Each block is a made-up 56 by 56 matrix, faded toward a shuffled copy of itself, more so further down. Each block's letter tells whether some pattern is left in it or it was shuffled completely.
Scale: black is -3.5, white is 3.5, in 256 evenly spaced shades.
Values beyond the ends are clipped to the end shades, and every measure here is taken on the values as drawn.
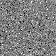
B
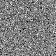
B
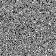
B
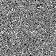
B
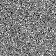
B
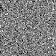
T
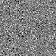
T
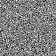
B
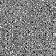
T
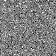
B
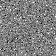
B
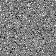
B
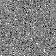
T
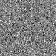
T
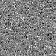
T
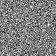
B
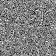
B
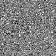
T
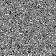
B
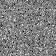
B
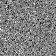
B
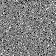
B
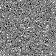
B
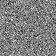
B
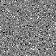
T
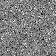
B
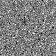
B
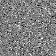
T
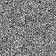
T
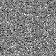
T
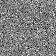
B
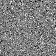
B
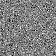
B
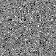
T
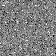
B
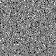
T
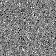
B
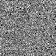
T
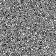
B
